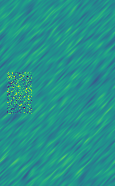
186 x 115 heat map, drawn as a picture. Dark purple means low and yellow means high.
The middle left is the roughest part. There is no overall slope. A few values lie far out on both sides of the bulk. An odd patch, rougher than its surroundings, sits in the middle left. No row or column stands out. Overall the values sit about 50% of the way up the scale.
